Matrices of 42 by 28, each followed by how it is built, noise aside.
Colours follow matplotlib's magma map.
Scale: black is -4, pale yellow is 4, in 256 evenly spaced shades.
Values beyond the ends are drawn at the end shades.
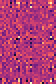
low rank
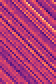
Toeplitz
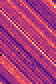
Toeplitz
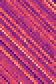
Toeplitz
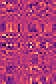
low rank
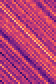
Toeplitz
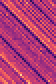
Toeplitz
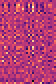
low rank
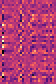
low rank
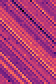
Toeplitz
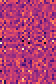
low rank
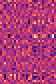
low rank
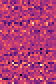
low rank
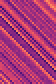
Toeplitz
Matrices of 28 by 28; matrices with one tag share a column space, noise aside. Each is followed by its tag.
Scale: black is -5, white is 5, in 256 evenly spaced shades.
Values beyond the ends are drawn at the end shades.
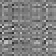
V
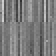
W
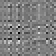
V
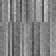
W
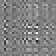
V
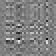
V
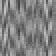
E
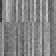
W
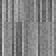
W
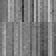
W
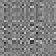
V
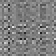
V
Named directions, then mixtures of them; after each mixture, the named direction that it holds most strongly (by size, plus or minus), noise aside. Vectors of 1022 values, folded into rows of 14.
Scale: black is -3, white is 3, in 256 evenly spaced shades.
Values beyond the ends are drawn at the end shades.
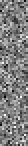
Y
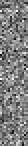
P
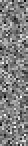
Y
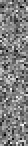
Y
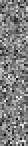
Y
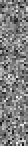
Y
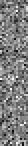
P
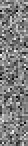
P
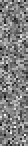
Y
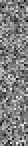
Y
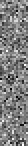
P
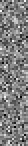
Y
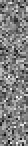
Y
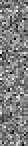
P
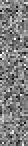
P
